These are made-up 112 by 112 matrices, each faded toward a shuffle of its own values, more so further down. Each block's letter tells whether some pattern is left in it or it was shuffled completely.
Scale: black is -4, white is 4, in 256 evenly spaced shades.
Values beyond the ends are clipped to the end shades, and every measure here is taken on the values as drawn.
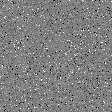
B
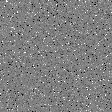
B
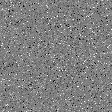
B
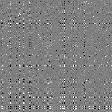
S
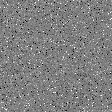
B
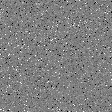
B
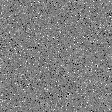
B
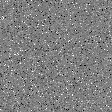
B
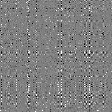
S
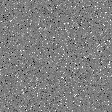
B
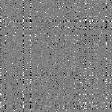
S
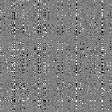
S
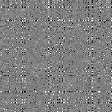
S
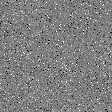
B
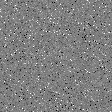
B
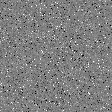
B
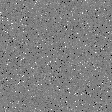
B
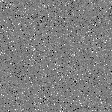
B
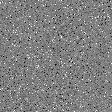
B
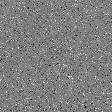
B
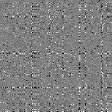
S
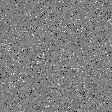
B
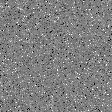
B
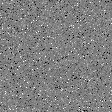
B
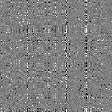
S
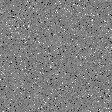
B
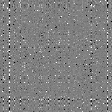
S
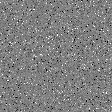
B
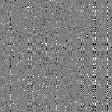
S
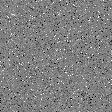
B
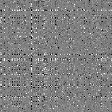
S
